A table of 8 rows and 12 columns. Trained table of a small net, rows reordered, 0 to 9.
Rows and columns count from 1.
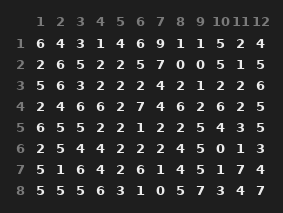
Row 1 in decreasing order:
9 6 6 5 4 4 4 3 2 1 1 1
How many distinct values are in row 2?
6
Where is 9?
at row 1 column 7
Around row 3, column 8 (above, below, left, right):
0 6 4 1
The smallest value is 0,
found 4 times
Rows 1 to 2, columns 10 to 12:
5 2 4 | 5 1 5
